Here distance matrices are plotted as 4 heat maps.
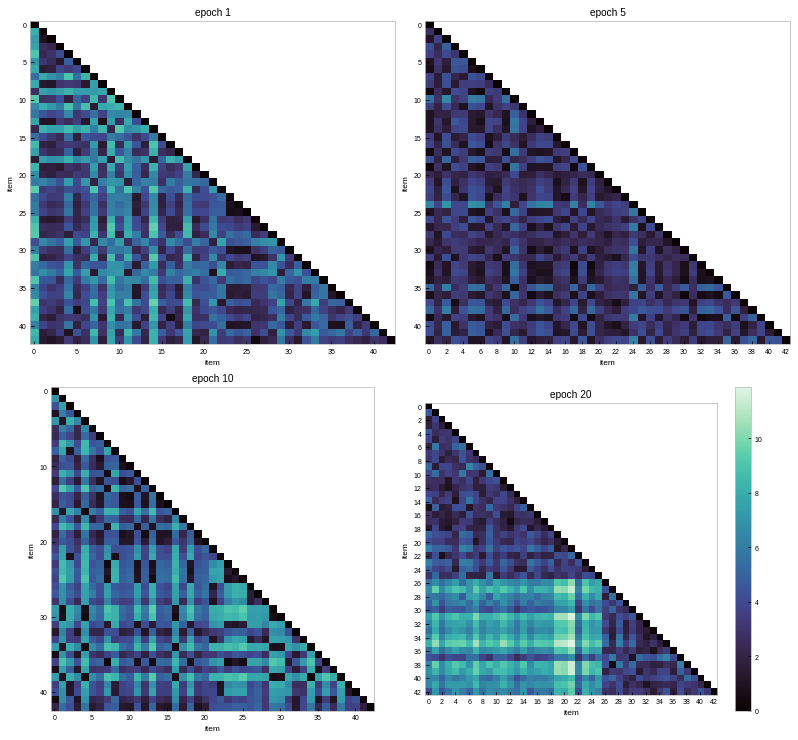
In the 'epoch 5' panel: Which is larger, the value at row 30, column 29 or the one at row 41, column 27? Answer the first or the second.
the second
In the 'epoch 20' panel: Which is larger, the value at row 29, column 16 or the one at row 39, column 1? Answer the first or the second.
the second
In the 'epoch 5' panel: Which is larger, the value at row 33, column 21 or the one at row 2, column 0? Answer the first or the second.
the first
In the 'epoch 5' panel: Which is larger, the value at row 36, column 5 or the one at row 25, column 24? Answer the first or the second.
the second
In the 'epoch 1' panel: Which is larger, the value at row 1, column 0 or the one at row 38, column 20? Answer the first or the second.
the first
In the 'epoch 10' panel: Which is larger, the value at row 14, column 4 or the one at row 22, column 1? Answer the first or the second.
the second
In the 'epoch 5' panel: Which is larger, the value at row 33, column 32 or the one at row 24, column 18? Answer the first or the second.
the second
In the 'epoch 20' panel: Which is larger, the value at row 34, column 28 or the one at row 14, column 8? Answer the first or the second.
the first
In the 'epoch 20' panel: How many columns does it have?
43
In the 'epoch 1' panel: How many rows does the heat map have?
43
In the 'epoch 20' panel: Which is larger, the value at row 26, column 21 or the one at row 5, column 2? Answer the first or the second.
the first
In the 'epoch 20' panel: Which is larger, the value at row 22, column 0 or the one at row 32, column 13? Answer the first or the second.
the second
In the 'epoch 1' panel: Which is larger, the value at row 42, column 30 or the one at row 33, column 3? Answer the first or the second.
the second
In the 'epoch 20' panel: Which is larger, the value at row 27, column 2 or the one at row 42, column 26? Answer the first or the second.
the first
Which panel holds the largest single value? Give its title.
epoch 20
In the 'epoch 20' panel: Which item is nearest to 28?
26
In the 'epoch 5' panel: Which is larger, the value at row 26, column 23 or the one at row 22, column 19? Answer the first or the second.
the second
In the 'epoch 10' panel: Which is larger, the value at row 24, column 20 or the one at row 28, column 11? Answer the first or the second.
the second
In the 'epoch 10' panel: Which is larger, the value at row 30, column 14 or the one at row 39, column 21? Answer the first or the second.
the first
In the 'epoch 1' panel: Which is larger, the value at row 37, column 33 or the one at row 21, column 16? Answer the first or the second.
the first
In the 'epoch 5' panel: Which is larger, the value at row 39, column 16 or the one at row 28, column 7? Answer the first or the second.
the first
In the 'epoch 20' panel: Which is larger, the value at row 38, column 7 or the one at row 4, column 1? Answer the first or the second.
the first
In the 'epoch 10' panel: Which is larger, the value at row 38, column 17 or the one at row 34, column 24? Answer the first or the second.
the second
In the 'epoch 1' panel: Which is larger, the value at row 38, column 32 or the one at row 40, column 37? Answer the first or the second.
the second
